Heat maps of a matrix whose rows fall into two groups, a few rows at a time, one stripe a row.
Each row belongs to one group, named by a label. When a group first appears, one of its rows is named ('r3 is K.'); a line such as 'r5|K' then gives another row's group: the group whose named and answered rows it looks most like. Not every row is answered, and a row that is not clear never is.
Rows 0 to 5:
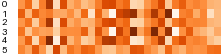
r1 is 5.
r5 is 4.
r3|5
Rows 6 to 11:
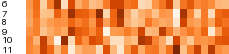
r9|5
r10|4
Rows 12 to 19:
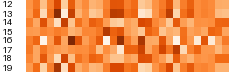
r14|4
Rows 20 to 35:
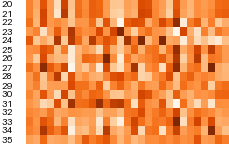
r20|4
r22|5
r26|5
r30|4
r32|5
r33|5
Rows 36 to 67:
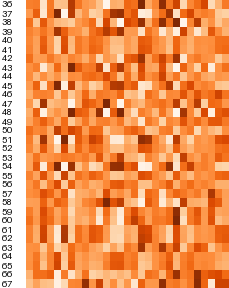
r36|5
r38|5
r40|4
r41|4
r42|5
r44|5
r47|5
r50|5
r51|4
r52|4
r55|4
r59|5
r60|5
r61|4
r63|5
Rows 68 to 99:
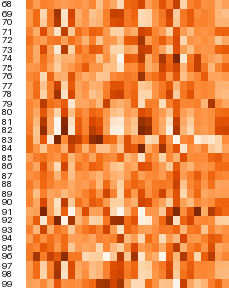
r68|5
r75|5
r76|5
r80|4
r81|4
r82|4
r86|4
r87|5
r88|5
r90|4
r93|5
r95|5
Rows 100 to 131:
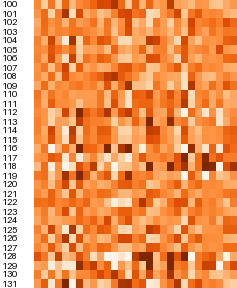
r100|5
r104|4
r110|5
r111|5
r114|4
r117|5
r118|5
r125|4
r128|5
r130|5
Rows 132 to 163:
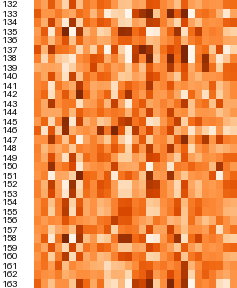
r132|4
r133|5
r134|4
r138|5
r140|4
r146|5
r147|5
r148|5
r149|4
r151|5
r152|4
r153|4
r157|5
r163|5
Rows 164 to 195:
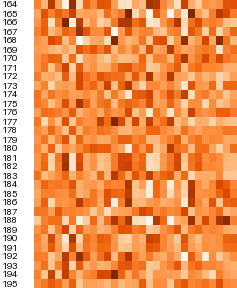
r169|5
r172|5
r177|5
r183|5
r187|5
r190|4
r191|4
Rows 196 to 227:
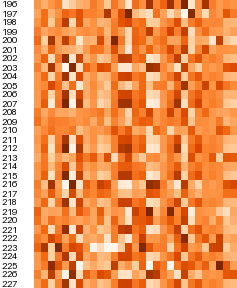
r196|5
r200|5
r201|5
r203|4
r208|5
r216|4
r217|4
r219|5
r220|5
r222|5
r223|5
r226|4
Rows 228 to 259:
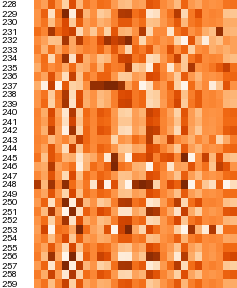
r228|4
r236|4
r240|4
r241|4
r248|5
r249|4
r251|4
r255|4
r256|4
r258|4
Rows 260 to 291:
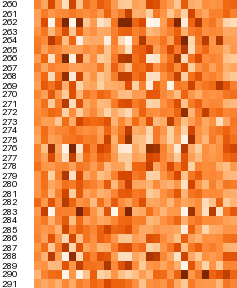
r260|4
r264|5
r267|5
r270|4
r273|5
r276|4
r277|4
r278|5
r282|5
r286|4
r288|4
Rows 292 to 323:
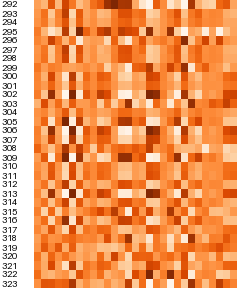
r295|5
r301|4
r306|4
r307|4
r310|4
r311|4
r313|4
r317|4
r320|5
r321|4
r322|5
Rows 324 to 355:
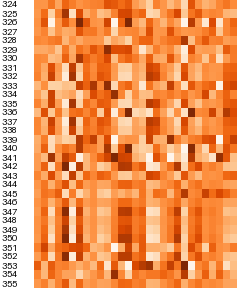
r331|4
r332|4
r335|4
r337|4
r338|4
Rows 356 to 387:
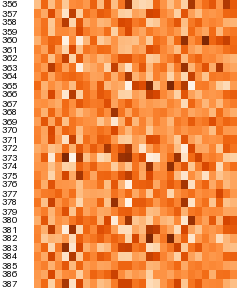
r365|5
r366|4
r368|5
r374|5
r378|5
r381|4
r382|5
